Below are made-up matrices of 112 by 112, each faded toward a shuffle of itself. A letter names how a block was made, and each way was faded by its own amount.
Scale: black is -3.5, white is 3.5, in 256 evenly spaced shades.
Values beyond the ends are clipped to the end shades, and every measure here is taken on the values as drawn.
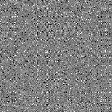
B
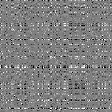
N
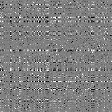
N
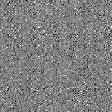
B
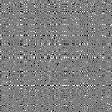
N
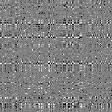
N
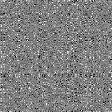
B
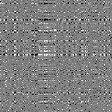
N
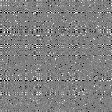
N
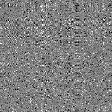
B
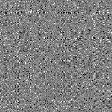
B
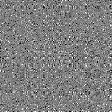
B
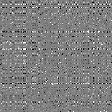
N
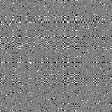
N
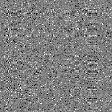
B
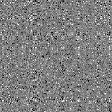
B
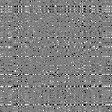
N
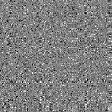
B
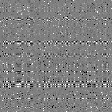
N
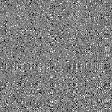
B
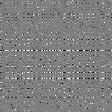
N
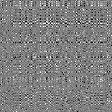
N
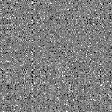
B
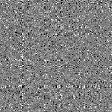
B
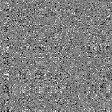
B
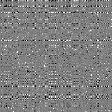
N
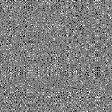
B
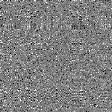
B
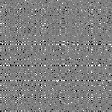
N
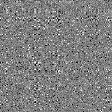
B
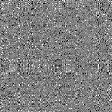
B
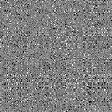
B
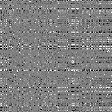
N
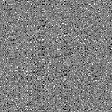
B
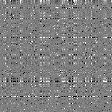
N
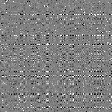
N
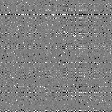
N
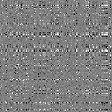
N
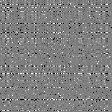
N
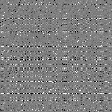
N
